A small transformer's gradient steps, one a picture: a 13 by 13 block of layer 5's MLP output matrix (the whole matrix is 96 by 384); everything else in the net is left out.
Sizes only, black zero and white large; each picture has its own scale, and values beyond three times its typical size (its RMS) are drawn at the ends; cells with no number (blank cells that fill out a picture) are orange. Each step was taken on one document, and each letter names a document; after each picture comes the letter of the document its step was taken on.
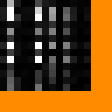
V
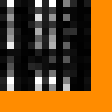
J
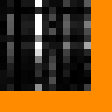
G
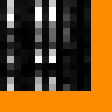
J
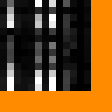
J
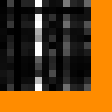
G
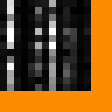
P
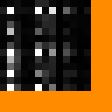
V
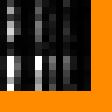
V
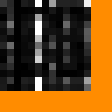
G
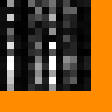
P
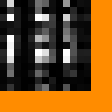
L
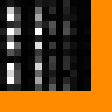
V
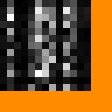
L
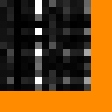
G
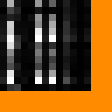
J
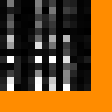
J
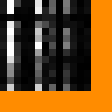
V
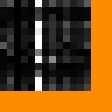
G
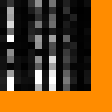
J
